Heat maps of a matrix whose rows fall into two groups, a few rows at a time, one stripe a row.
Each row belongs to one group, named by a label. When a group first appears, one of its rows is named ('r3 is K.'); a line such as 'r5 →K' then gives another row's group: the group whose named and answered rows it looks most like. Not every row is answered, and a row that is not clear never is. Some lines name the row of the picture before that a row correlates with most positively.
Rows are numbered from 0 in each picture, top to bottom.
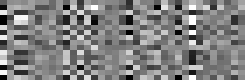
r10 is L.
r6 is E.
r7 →L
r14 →L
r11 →L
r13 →E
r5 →L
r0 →E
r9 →E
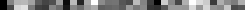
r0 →E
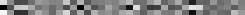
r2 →L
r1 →E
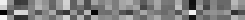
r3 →L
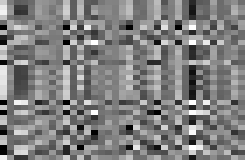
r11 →L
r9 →L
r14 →L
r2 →L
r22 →E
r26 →E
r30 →E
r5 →E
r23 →L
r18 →L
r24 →L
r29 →E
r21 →L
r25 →E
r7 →E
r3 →L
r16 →L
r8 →E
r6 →L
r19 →L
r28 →L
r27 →L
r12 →E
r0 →L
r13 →L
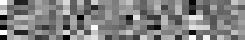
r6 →L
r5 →E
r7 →E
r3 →E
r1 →L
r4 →E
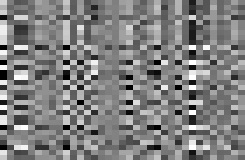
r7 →L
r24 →L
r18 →L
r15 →E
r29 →E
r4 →L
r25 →E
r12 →E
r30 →L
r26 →L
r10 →L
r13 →L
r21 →L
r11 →L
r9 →E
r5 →L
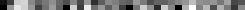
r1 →E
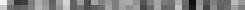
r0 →L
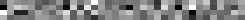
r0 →E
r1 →E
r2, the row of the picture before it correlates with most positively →0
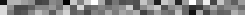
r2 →L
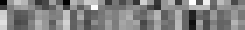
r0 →E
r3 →L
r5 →L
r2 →L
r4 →L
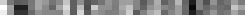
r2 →L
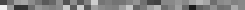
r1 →L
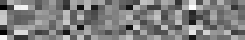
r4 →L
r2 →L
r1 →E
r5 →E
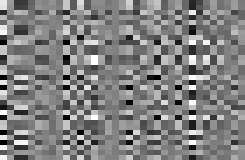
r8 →E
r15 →E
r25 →L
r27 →L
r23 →E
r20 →E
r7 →E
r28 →E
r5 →L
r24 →L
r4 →E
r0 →L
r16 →L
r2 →E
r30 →E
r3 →L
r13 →L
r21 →E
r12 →E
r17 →E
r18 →L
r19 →L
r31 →L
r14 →L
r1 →L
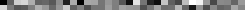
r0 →E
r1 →L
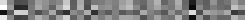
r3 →L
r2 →E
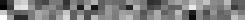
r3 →L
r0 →E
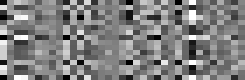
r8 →L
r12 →E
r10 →L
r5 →L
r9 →L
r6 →L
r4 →E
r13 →L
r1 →L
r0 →E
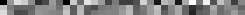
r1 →L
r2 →L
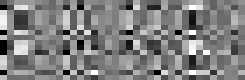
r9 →E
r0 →E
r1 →E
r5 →L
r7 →L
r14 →E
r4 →L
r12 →L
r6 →E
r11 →L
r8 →E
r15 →L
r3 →L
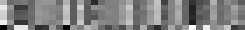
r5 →E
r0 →L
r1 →L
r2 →L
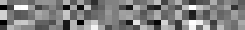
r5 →E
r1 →E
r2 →L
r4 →E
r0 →L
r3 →L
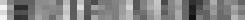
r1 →L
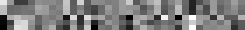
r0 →L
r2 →L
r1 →L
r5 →E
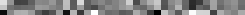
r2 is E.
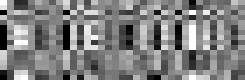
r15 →E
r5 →E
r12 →L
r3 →L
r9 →E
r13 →L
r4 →E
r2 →E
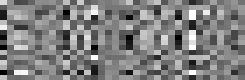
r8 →E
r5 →L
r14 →E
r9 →E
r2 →E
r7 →E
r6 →E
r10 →L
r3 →E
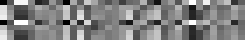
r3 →L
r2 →L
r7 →L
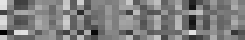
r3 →L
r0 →L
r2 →E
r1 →L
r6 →E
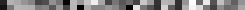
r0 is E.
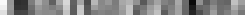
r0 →L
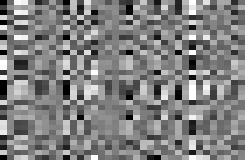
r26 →L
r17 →E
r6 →E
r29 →E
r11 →L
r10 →E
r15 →L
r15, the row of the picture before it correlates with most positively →0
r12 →L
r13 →L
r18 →E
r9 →L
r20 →L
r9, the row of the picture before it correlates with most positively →0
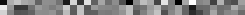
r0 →E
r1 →L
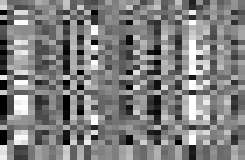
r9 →E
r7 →E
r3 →L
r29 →L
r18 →L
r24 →E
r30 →L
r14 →E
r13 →E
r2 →E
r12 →E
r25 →L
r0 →L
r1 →L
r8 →E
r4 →E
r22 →E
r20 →E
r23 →E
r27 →E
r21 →E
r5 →E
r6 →E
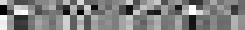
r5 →L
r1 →E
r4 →L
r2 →E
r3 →L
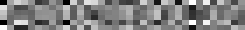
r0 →E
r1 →L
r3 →L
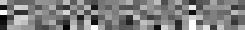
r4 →E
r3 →E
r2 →L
